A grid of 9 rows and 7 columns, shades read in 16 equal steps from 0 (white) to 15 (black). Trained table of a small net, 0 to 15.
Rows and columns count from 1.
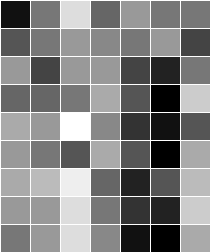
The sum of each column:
69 66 37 63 96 109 57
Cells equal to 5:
6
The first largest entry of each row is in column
1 7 6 6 6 6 5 6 6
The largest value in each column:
14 11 10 9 14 15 11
